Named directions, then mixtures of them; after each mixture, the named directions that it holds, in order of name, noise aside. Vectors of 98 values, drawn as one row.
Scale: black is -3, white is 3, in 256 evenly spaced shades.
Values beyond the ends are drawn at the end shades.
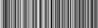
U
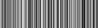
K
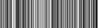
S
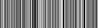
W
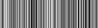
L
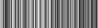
S, U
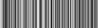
U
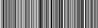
U, W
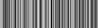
U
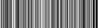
K, S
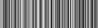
U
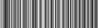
U, W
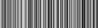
K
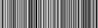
K, L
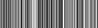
L, W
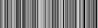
S, W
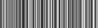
K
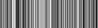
S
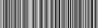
K, U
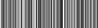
K, W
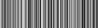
K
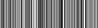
W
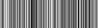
L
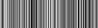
L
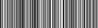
U, W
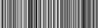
K, L
